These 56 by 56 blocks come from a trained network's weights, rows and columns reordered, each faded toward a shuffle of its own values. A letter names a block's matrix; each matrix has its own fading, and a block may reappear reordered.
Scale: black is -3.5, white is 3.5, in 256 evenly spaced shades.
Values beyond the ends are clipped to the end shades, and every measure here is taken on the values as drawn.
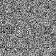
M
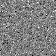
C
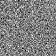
M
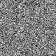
M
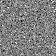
C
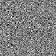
M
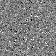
C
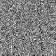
M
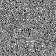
C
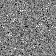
C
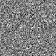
M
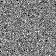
C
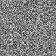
M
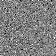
C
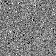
C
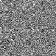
M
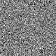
M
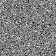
C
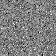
C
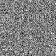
M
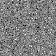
C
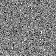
C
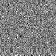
M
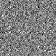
M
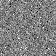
C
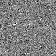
C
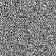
M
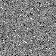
C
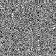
M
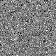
C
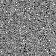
C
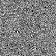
M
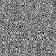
M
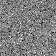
C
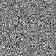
M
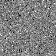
C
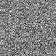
M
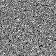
C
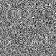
M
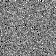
C
